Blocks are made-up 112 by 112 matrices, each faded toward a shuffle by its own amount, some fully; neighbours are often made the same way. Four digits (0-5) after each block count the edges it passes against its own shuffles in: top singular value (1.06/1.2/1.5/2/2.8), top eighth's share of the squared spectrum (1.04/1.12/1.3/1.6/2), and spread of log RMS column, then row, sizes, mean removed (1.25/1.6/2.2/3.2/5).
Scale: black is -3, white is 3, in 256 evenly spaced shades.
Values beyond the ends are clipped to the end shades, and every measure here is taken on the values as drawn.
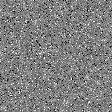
3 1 0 0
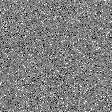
2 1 0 0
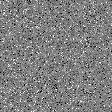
3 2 1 0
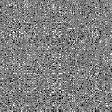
4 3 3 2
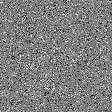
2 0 0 0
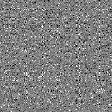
4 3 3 2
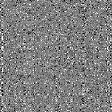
4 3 3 2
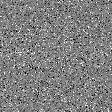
2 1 0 0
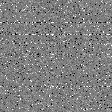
4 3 0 2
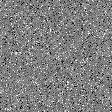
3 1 0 0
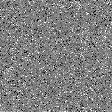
3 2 0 0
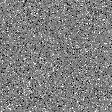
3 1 1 0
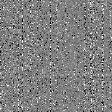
3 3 3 0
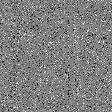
1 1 1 0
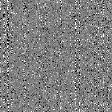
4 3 4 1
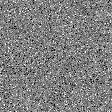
0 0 0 0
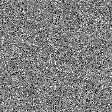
1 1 2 0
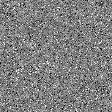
0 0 1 0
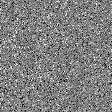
0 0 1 0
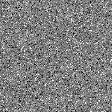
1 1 2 0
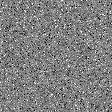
0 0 0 0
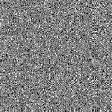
4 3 2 2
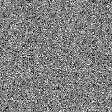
3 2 0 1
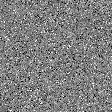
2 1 0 0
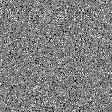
3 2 0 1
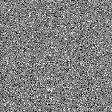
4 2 1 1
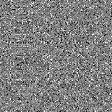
4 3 1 2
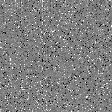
3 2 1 0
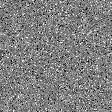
0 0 0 0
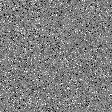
0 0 0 0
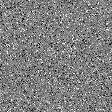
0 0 0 1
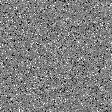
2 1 0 0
